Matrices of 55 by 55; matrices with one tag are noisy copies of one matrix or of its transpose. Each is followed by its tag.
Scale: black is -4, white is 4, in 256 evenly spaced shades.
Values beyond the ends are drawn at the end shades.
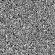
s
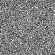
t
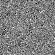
t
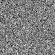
s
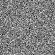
t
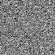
s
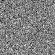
s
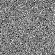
t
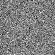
t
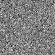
s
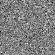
s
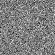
t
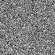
s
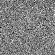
t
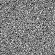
t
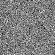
t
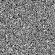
s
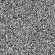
s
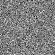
t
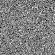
t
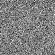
t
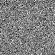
t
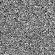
s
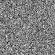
s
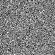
t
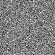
t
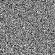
s
